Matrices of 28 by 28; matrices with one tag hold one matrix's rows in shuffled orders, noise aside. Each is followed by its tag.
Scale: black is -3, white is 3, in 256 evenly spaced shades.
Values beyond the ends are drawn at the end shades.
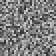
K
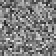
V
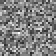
V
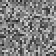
K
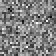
V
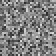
K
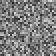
K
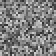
V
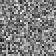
K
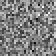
K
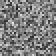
V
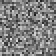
V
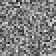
K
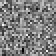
V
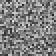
V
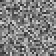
K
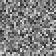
K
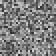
V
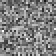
V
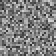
K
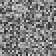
V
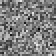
V
